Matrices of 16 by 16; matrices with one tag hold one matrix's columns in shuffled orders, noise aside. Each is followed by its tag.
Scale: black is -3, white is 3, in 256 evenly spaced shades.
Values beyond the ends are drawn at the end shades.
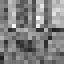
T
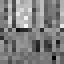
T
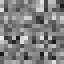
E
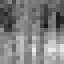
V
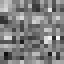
E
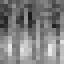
V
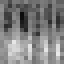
V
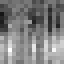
V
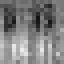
V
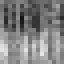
V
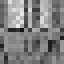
T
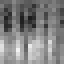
V
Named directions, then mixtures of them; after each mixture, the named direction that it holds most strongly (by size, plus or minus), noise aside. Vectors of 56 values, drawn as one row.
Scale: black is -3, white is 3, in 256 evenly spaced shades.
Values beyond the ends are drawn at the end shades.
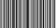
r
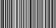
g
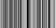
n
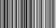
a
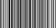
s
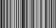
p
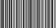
g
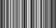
n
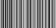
g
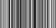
s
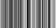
n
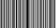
r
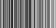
s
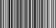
s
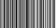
r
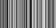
a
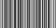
n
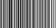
s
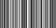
n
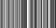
n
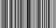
n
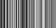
p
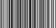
s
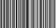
r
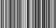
a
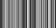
n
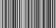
p
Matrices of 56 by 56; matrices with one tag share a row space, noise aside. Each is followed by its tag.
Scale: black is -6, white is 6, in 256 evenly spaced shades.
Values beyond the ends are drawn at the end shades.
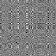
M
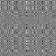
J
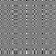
J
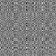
J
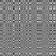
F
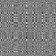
J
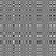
F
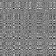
F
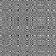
M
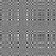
M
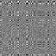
M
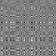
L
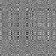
M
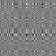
J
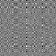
J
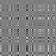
M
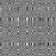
M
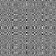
J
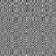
J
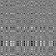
L
